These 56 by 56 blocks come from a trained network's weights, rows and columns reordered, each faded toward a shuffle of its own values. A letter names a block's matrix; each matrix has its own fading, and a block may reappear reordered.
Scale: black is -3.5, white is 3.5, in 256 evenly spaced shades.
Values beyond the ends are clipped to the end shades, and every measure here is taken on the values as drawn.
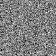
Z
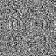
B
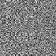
B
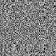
B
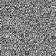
B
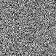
Z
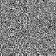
B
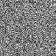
B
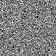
Z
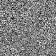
Z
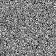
Z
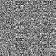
B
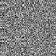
B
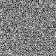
Z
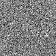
Z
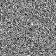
Z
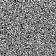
Z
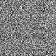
B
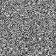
Z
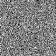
Z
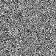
Z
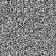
B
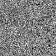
Z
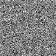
Z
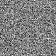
Z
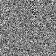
Z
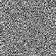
B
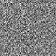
B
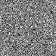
Z
